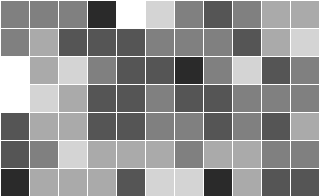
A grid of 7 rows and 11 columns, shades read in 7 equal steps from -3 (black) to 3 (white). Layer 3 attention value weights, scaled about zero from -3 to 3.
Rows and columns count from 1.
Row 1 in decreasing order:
3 2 1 1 0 0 0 0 0 -1 -2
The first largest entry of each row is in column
5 11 1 1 2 3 6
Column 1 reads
0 0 3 3 -1 -1 -2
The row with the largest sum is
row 6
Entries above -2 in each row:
10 11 10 11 11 11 9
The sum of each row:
4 0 3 2 -2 6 1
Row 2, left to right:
0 1 -1 -1 -1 0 0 0 -1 1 2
